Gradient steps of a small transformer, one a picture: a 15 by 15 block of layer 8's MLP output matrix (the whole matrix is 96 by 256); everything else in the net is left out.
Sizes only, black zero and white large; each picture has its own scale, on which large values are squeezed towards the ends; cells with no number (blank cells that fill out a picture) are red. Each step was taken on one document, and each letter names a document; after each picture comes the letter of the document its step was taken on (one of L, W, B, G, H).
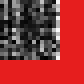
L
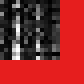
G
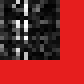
G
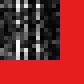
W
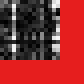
L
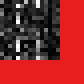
W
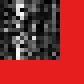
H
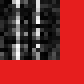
W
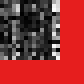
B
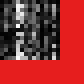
H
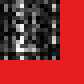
H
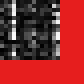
L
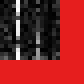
W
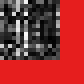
G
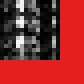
H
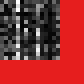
W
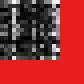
L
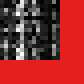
H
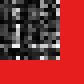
B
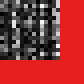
B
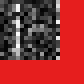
B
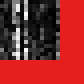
B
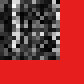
B
